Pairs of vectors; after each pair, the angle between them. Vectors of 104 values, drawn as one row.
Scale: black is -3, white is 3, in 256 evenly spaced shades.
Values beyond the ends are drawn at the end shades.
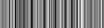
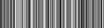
nearly opposite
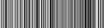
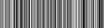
orthogonal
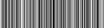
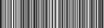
partly opposed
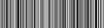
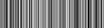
partly aligned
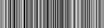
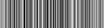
nearly parallel
